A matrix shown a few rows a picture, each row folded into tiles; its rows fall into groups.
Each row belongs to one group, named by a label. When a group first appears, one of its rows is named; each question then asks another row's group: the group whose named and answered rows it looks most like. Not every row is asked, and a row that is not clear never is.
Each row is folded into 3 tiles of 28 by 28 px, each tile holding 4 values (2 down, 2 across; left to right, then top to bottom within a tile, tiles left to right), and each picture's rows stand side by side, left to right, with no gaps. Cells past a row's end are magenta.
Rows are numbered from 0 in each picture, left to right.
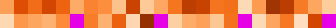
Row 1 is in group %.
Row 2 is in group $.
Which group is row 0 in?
$
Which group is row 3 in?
$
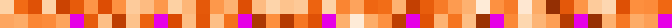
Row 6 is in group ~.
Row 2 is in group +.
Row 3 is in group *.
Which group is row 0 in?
+
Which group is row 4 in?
~
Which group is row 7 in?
+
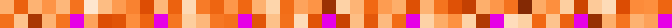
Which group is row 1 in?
*
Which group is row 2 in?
~
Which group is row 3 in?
+
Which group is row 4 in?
+
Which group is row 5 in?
$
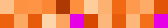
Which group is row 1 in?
+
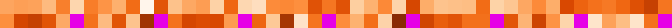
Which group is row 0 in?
*
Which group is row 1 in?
%
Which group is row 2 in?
*
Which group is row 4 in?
%
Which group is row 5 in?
*
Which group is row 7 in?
$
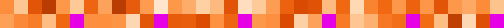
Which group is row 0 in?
$
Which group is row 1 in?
$
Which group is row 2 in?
*
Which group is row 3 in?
$
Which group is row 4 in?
~
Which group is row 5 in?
%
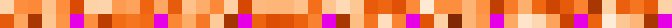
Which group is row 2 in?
%
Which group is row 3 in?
*
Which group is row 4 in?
+
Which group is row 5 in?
+
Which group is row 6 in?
~
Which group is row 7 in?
~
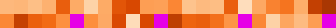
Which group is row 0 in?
*
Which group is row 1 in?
$
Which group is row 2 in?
*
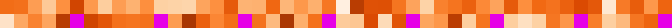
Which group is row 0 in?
%
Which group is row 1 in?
*
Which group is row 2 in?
*
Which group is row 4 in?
$
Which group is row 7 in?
~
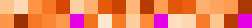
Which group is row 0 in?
*
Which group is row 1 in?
+
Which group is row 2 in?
%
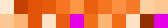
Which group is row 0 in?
$
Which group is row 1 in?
%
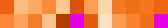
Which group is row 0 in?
%
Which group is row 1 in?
~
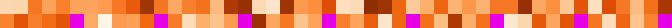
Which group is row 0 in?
*
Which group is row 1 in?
~
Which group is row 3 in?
+
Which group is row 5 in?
%
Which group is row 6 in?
%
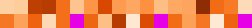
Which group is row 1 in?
%
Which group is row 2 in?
$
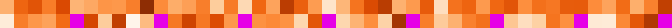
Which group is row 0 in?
$
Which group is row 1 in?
+
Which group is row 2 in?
*
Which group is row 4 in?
$
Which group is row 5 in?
~
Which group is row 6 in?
~
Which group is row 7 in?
~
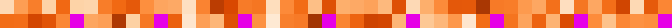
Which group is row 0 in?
*
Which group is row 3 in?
~
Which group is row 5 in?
$
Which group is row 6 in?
%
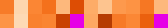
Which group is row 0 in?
~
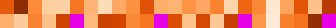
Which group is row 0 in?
%
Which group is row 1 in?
*
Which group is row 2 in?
%
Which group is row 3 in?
~
